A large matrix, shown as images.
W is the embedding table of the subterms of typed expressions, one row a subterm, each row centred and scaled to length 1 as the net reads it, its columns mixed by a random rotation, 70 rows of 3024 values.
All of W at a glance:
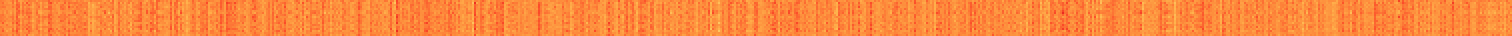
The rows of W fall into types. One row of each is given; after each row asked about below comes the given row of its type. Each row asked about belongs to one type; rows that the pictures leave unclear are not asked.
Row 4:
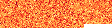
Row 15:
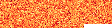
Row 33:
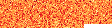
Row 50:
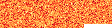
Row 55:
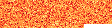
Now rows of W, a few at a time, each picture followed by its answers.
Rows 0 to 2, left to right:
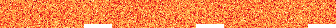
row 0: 33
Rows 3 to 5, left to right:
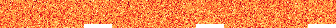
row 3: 33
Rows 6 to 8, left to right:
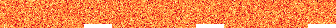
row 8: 4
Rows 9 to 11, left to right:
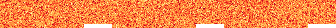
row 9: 50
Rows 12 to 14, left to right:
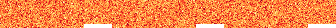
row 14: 50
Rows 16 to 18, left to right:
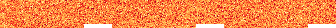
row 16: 15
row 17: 55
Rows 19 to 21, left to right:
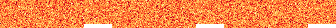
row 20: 4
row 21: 50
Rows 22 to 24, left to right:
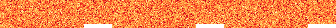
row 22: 15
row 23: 4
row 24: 50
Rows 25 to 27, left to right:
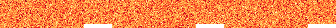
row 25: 33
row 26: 4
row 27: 50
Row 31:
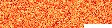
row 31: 15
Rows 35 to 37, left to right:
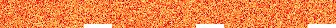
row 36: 15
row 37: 33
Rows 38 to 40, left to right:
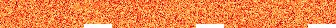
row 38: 4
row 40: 15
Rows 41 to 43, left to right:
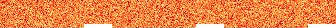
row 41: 50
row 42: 4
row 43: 15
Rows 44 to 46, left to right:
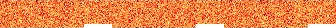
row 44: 50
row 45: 33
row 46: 33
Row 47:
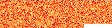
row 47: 50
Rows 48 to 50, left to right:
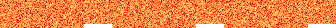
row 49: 4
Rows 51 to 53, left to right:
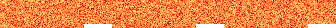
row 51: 15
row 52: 15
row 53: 4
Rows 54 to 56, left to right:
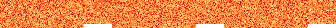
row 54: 4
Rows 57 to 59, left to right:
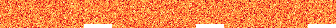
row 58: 15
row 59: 33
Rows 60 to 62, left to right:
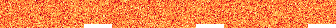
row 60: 33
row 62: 50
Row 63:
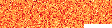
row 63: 33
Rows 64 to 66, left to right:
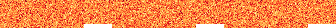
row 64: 33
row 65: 15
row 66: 50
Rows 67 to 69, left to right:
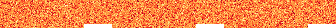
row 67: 55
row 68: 33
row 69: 15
